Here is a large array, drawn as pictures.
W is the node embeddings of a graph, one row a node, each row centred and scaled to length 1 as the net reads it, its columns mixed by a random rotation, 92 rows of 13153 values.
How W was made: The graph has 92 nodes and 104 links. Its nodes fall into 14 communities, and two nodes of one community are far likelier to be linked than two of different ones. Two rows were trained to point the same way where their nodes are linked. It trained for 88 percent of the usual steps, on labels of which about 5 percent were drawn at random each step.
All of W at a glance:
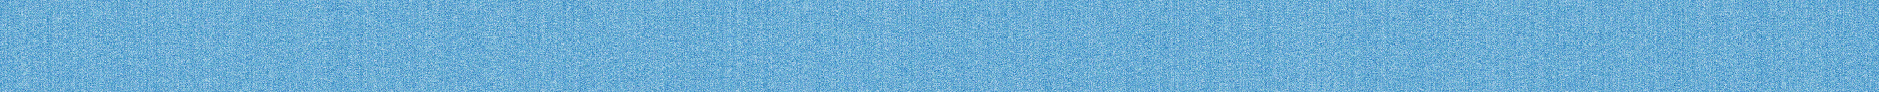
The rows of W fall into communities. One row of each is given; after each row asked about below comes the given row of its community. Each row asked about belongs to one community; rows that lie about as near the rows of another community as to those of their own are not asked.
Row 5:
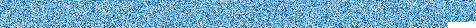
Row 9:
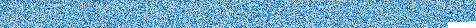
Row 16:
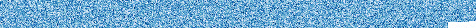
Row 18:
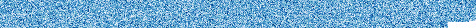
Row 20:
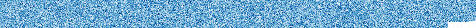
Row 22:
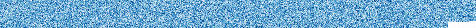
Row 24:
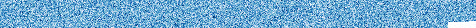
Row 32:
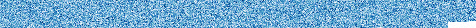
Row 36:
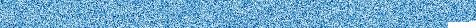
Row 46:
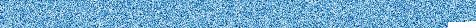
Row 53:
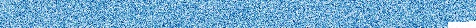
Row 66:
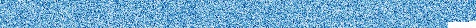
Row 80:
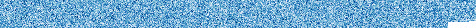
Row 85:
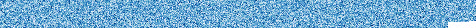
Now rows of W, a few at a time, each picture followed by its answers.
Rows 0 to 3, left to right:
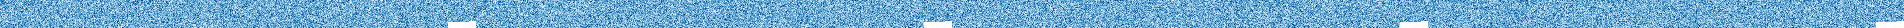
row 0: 36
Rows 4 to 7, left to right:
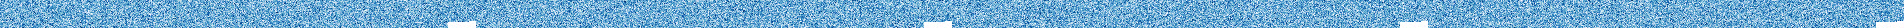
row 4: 22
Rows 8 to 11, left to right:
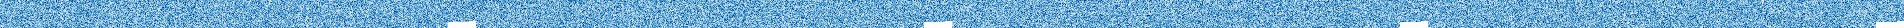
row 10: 16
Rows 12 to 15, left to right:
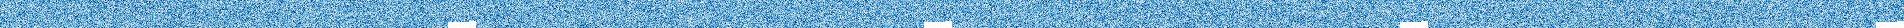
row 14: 66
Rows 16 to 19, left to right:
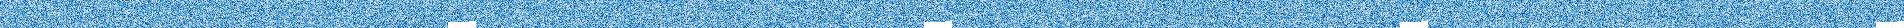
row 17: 20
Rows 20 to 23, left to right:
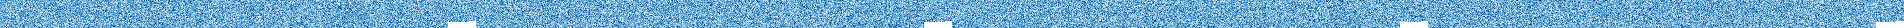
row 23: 32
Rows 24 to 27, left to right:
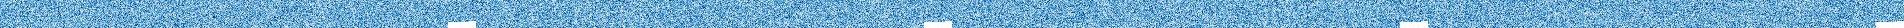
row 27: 85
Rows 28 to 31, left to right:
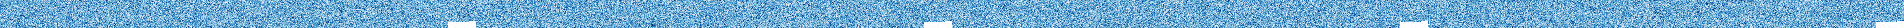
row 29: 53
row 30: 20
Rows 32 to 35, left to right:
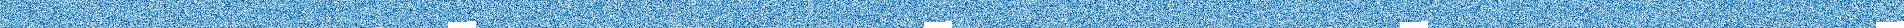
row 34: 18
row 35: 85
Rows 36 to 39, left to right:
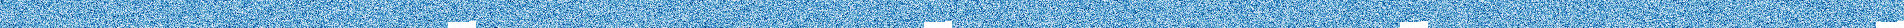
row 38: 46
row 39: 5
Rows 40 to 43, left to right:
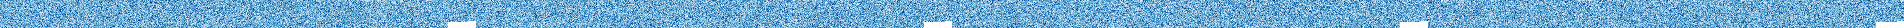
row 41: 24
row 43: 46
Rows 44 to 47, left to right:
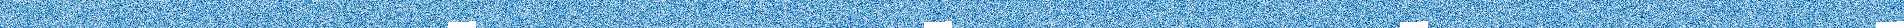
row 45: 16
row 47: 24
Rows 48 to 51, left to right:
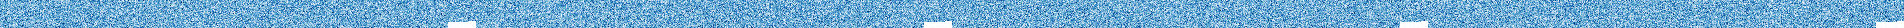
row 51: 16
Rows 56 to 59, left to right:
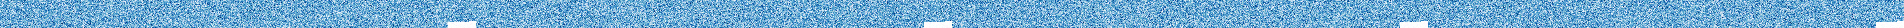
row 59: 80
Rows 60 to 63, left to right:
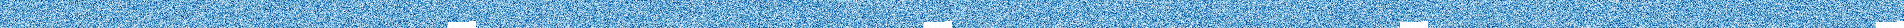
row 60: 46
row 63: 66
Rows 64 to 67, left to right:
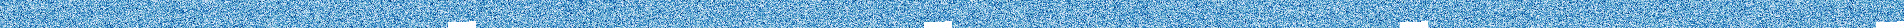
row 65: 9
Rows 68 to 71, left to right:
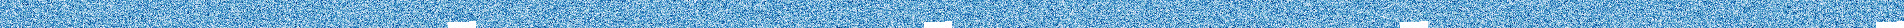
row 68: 22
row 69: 16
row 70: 32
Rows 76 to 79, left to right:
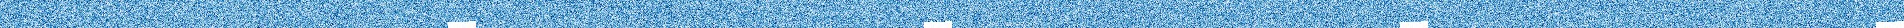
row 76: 32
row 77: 66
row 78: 24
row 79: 85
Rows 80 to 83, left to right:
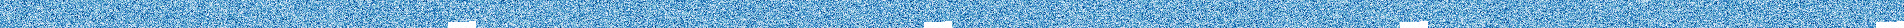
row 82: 32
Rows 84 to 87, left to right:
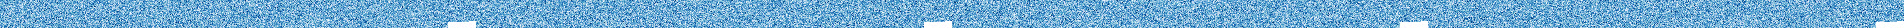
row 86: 46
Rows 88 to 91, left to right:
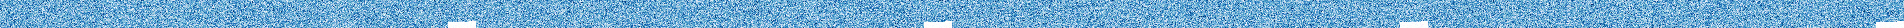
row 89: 5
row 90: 24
